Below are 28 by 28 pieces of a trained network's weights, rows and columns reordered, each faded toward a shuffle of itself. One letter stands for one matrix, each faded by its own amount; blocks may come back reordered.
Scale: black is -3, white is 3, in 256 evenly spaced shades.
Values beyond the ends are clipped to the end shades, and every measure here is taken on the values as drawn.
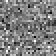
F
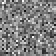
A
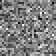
A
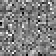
F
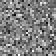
A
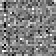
F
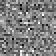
F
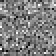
F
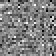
F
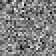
A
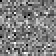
F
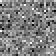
F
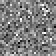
F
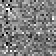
F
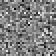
A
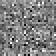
F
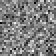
A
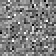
F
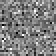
F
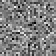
A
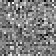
F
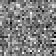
F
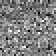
F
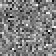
A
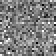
F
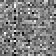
F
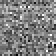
F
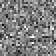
A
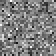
A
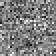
A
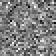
A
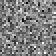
A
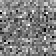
F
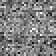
F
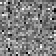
F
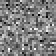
F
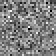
A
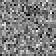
A
